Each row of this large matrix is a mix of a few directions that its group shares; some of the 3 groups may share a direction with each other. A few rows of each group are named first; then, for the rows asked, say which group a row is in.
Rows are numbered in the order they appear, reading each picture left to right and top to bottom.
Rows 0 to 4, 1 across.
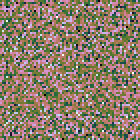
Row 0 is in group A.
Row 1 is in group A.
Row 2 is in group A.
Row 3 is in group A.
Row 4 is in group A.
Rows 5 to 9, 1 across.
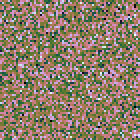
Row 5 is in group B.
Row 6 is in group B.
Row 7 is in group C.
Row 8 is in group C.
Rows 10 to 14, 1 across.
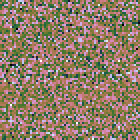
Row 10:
C
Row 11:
A
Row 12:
A
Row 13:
A
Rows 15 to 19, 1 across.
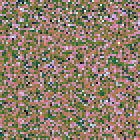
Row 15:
C
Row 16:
A
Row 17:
A
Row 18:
C
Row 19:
C
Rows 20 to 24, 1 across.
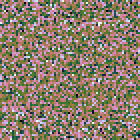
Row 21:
C
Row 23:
A
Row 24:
C
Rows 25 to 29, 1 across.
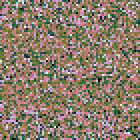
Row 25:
C
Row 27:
B
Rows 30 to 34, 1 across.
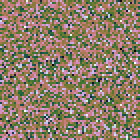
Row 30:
C
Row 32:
B
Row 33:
C
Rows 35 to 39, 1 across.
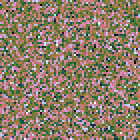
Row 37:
B
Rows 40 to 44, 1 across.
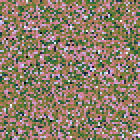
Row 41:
B
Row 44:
C
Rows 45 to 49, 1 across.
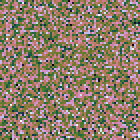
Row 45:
C
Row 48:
A
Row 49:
C
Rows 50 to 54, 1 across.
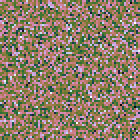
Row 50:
C
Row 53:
C
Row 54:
A
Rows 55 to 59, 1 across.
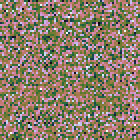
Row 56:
A
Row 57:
A
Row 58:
B
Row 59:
A
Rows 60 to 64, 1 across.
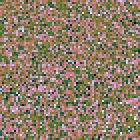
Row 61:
C
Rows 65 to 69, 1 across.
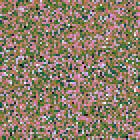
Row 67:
C
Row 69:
A
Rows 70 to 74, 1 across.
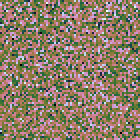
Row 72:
C
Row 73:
A
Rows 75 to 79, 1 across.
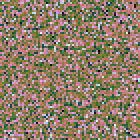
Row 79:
A
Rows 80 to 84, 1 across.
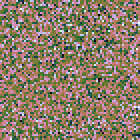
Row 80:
C
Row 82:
B
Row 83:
C
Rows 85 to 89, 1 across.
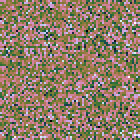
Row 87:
A
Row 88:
A
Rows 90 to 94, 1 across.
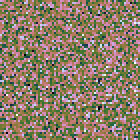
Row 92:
B
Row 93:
B
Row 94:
A
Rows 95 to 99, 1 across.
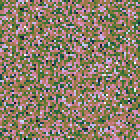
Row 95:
C
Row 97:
B
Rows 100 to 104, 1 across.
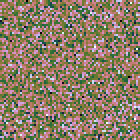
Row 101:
A
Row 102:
A
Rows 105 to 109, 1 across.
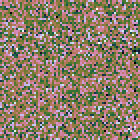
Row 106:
C
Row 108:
B
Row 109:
B
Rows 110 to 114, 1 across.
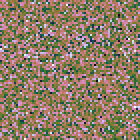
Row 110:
A
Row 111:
C
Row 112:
B
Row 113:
C
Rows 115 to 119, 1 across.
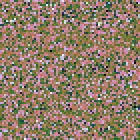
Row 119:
C
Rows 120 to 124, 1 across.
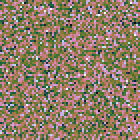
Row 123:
A
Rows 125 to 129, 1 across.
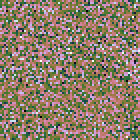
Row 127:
B
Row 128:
C
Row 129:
A
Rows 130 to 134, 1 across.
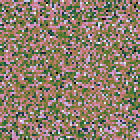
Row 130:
B
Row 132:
A
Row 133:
B
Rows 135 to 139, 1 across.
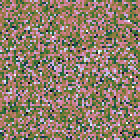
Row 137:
A
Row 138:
A
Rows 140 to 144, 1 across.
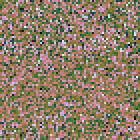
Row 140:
C
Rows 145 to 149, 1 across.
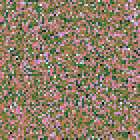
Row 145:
A
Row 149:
A
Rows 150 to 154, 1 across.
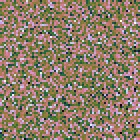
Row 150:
C
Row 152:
A
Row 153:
B
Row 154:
C
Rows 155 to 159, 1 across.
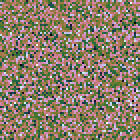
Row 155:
C
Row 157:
C
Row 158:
A
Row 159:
B
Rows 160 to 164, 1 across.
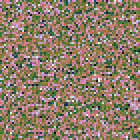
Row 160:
A
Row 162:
B
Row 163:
B
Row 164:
A
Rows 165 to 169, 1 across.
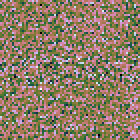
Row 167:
A
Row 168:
A
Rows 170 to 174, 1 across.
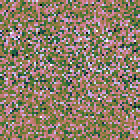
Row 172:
C
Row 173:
C
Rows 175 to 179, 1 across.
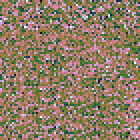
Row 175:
C
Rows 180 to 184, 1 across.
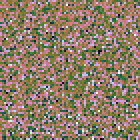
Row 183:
A
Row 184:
A
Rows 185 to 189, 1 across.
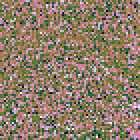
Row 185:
B
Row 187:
A
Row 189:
B
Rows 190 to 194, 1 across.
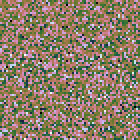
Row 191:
C
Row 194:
C
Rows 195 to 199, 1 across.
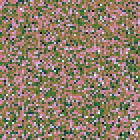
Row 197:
A
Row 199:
A
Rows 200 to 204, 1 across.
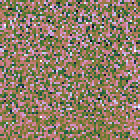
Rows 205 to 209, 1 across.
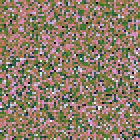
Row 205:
A
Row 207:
A
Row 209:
C
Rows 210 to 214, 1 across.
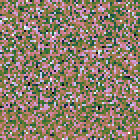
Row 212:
A
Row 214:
A
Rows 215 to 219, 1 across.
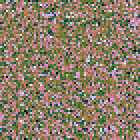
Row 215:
B
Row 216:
C
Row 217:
A
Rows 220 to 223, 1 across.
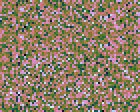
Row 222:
A
